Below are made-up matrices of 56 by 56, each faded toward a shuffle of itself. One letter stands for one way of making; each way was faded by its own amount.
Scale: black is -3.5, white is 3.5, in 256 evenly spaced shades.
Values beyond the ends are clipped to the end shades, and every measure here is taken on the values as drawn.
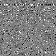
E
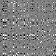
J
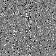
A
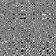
J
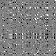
J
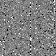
A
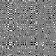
J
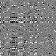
J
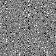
A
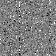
A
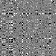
J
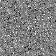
A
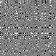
J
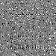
E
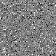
E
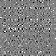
J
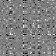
J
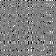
J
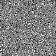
A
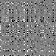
J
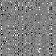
J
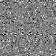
E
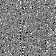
A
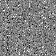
A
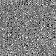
E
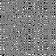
J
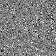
A
